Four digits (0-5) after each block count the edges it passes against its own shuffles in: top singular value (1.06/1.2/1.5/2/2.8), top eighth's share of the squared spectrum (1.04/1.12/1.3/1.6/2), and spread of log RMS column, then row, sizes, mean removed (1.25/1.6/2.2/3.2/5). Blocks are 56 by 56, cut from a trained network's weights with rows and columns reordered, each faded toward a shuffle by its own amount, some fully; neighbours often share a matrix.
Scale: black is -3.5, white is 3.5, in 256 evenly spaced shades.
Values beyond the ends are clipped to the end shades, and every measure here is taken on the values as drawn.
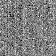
2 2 0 1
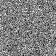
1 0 0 0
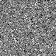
0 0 0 0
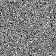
0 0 0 0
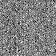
1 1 0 0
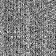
3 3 0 2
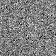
0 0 0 0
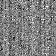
3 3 0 2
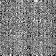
3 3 0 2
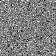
0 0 0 0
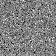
0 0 0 0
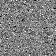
0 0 0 0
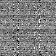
3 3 3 0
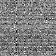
3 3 2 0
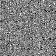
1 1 0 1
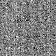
2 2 0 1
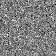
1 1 0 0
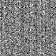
2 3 0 2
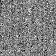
1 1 0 1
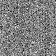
1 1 0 0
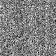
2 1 0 0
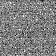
1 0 0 0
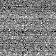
3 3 1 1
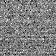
2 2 0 0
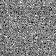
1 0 0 0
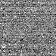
3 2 1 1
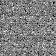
1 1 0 0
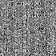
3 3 0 2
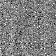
2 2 0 1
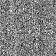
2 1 0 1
